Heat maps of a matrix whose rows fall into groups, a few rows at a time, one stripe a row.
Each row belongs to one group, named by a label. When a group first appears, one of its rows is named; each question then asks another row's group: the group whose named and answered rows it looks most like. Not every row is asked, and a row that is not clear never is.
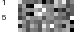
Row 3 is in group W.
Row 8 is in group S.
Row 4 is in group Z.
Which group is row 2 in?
Z
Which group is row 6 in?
S
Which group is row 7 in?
W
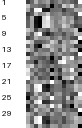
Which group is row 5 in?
Z
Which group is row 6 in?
Z
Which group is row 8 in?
S
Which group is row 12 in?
Z
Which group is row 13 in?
S
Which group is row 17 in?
S
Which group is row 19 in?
S
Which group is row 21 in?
W
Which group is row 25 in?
W
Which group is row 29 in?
S
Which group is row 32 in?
S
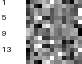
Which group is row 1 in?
W
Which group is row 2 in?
Z
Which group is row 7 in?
Z
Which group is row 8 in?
S
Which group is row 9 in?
S
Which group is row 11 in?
W
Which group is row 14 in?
W
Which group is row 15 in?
W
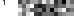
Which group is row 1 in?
W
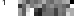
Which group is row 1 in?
S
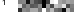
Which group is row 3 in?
W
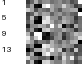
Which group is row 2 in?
Z
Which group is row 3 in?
S
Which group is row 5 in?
Z
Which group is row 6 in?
Z
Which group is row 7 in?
W
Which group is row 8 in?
Z
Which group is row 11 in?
S
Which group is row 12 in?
Z
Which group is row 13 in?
W
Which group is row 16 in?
Z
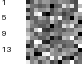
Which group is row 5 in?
W
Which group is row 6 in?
S
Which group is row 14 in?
Z
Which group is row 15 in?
W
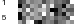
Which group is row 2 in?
W
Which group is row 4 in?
W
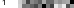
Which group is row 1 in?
S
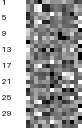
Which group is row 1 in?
Z
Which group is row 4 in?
W
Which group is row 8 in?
S
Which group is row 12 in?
S
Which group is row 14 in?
S
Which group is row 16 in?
W
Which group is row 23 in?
W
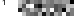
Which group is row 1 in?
S
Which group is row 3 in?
W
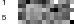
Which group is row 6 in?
S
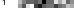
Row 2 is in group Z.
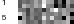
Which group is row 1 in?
W
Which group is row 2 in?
W
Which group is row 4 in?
S
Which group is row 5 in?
W
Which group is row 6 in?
S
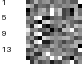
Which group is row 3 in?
W
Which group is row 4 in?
W
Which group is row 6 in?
Z
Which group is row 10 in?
Z
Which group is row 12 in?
S
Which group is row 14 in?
Z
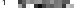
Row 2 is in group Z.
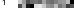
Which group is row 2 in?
Z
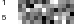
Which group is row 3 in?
W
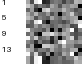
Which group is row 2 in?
S
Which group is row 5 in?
S
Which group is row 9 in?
Z
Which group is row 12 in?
Z
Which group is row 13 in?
S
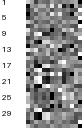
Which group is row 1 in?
S
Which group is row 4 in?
W
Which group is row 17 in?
Z
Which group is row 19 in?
W
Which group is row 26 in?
S
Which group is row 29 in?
Z
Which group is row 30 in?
Z
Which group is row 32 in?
S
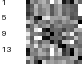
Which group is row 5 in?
Z
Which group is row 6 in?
S
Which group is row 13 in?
W
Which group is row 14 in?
W
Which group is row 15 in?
S
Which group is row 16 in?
Z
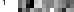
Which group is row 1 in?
Z
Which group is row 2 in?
Z
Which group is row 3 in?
W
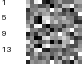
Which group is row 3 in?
W
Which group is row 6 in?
Z
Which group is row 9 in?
W
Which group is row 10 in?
Z
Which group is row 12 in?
Z
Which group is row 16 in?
W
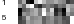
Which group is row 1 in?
Z
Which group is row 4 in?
W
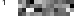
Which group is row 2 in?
S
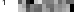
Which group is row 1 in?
Z
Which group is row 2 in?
S
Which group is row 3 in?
S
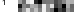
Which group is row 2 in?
W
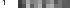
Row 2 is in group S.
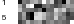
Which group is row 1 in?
W
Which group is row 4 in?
Z
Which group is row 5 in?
Z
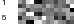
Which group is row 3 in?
S
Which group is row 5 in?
W
